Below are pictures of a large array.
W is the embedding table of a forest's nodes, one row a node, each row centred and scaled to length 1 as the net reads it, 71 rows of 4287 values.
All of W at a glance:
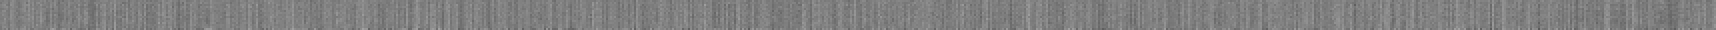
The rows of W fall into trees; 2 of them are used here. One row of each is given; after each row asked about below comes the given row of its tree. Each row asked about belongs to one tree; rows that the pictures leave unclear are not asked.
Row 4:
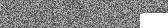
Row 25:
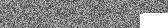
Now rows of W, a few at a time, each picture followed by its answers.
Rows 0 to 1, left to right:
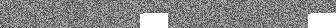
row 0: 4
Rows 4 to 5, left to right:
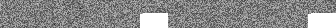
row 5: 25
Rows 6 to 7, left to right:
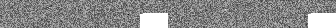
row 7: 4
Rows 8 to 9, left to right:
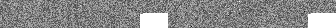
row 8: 4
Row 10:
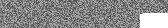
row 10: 25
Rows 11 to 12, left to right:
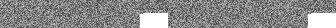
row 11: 25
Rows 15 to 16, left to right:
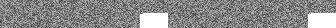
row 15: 25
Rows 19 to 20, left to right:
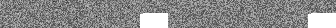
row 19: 4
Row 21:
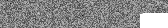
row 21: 4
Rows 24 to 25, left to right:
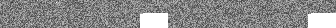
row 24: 4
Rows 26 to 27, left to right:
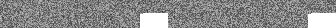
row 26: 4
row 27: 25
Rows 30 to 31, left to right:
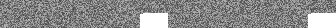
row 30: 25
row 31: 25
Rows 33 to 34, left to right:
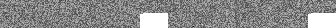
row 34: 4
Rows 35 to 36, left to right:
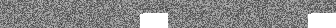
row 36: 25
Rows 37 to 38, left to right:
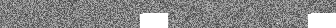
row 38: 25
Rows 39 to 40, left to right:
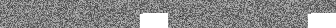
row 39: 25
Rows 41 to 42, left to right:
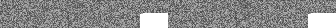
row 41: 4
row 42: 4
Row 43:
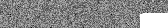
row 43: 4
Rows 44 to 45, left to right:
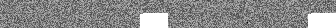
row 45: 25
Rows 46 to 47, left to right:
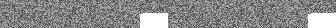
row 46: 25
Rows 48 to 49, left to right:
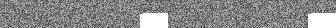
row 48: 25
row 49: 4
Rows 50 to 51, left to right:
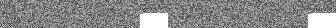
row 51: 25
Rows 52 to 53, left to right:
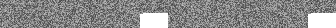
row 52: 25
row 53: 4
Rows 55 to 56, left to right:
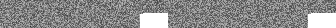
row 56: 25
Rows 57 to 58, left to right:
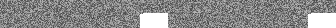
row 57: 25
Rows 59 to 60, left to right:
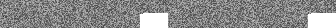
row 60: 25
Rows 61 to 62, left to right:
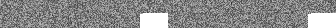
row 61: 4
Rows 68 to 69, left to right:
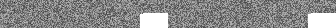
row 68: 25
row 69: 4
